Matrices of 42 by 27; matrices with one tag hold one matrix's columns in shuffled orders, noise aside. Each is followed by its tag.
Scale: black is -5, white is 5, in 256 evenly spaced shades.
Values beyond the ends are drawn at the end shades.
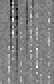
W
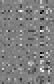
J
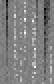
W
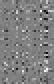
J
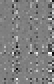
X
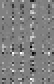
X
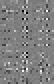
J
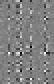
X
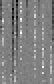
W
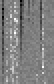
W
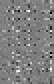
J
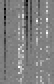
W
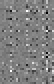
J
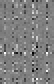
X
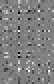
J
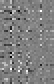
J
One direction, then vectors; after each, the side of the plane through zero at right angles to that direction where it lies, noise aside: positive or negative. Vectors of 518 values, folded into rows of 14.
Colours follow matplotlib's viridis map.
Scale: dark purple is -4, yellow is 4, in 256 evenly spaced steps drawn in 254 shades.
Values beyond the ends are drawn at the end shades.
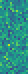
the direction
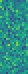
positive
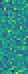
negative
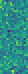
positive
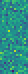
negative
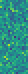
positive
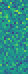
positive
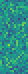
positive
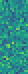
positive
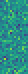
negative
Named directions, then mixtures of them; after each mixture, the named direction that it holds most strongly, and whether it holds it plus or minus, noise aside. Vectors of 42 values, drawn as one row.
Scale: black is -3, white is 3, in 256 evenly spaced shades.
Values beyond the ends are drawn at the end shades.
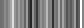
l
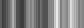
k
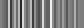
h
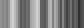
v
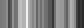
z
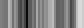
z, minus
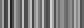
h, plus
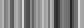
k, minus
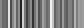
h, plus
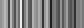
h, minus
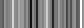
l, plus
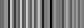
h, minus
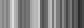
v, plus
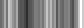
z, minus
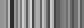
h, plus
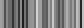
l, minus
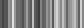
k, plus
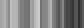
v, plus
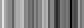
k, minus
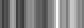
k, plus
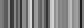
l, minus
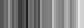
z, minus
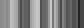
v, plus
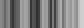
v, minus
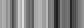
k, minus
